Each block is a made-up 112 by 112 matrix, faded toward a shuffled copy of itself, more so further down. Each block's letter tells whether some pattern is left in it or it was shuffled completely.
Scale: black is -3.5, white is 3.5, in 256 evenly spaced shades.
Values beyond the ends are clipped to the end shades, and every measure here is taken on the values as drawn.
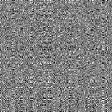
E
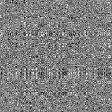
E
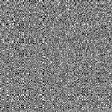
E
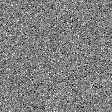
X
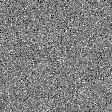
X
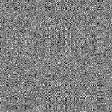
E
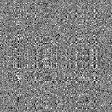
E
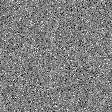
X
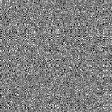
E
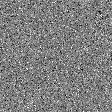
X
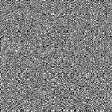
E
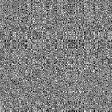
E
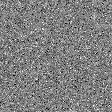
X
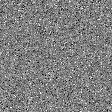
X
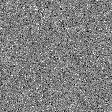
X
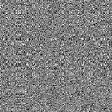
E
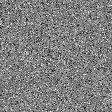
X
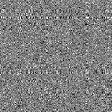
E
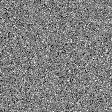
X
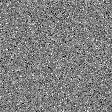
X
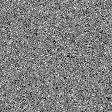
X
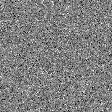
X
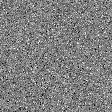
X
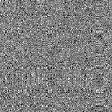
E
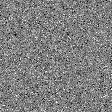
X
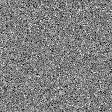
X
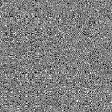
E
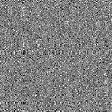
E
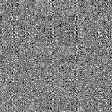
E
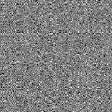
E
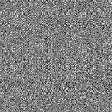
E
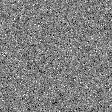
X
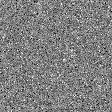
X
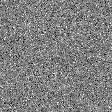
X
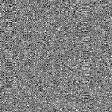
E
